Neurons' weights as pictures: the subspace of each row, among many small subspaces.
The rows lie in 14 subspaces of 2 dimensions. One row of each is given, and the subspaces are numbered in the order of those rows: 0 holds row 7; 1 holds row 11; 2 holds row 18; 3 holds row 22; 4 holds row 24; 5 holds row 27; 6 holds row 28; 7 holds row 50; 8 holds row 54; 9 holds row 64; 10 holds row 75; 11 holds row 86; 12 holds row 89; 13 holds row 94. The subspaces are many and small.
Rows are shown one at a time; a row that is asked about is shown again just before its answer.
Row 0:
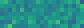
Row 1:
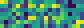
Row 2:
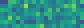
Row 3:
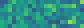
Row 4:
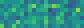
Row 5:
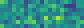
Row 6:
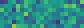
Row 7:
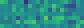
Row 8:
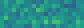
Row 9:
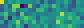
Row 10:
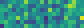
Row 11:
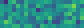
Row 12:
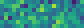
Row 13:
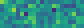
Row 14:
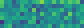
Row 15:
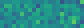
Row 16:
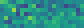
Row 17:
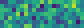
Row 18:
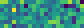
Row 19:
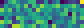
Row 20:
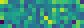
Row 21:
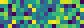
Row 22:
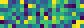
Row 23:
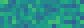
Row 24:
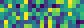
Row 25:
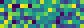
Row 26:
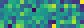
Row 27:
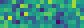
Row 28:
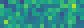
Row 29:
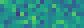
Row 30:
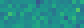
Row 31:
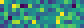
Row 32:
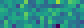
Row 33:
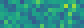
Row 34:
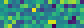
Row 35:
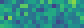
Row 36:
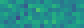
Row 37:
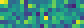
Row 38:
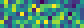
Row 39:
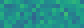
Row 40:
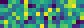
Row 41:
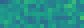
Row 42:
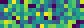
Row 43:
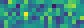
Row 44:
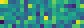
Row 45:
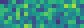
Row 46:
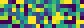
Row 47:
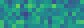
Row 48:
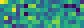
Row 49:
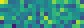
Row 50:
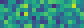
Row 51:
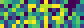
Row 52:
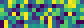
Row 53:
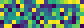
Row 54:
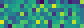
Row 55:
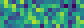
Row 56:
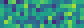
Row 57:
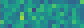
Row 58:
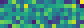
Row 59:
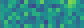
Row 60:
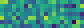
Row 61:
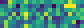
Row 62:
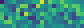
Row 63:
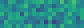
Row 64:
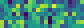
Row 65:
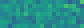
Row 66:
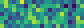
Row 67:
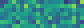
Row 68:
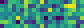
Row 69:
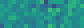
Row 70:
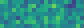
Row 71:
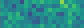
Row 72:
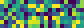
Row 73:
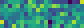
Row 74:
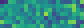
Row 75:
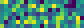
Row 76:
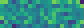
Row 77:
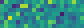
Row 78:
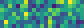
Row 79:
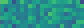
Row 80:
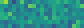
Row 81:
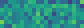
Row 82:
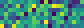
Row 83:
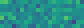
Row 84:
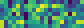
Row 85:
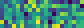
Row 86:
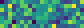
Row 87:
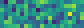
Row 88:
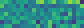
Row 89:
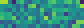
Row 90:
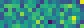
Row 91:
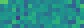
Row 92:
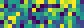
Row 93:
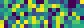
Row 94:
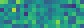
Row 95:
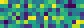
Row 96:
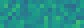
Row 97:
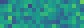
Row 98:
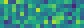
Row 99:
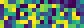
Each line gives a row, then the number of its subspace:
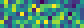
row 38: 1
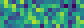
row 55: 6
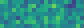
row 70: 0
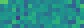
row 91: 7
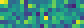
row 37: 3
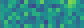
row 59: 10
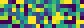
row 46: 1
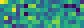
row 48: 2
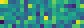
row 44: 3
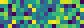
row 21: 11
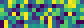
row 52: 9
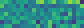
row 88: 8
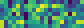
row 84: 9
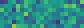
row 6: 13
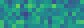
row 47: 9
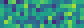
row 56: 1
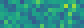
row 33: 6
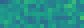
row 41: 10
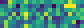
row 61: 9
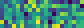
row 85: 4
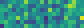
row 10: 0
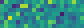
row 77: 11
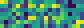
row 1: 4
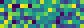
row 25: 11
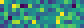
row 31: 11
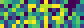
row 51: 0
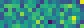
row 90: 2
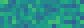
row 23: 5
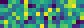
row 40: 3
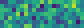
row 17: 7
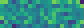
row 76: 12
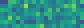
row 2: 10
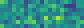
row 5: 0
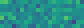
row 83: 12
